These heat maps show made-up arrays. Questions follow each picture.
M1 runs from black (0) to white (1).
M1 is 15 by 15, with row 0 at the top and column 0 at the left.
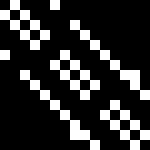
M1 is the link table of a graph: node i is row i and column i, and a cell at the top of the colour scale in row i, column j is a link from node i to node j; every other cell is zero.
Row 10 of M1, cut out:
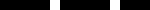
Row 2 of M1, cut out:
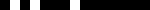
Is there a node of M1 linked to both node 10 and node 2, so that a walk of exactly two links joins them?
no
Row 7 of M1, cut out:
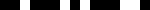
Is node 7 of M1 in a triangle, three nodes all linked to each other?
yes
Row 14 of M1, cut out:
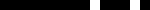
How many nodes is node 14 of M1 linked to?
2
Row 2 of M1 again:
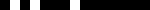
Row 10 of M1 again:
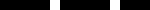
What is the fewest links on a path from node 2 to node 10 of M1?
4
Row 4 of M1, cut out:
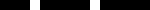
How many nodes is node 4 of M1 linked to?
2
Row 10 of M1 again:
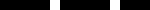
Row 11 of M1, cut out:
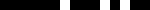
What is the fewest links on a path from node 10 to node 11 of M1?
1
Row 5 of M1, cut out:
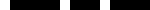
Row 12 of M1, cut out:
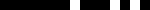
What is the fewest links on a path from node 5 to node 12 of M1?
3
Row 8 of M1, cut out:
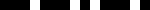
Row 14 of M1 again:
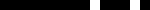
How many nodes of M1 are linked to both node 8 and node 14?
2
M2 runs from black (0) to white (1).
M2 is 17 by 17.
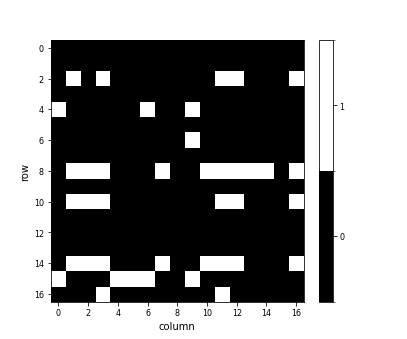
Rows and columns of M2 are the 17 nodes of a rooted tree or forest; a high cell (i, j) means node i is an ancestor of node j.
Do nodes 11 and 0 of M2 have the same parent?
no
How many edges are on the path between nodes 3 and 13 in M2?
6
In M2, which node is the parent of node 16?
2
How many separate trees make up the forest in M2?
2
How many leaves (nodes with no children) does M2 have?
9
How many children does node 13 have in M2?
0
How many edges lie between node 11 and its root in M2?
5
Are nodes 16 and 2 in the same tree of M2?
yes
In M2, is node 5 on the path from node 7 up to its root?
no
